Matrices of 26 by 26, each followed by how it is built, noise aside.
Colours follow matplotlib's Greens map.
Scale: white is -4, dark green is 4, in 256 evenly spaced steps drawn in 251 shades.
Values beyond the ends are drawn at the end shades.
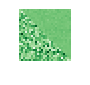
lower triangular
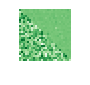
lower triangular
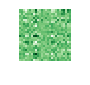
low rank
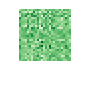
low rank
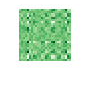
low rank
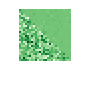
lower triangular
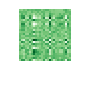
low rank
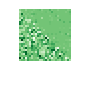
lower triangular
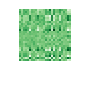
low rank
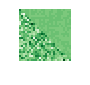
lower triangular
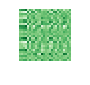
low rank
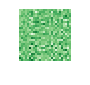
low rank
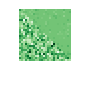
lower triangular
